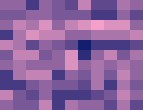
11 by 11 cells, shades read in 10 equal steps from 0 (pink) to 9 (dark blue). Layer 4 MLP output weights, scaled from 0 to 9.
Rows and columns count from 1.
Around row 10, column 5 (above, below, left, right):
5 7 4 7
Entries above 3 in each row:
9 11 3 3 9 6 7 6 9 9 8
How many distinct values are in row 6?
6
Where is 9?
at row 5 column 7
